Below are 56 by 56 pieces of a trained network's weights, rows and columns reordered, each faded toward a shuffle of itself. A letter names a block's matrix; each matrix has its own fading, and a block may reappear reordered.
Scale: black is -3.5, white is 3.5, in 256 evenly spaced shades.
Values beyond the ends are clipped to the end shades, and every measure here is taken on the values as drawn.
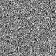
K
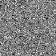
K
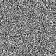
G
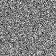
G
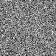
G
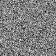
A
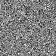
A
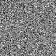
G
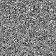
K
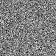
A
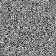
K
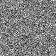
A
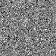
K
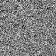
G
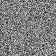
G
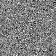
A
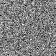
A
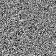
G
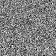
G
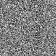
G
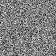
G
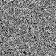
G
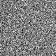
A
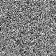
A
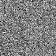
G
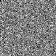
K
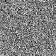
A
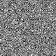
K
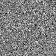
A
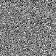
K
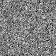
A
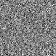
K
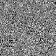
K
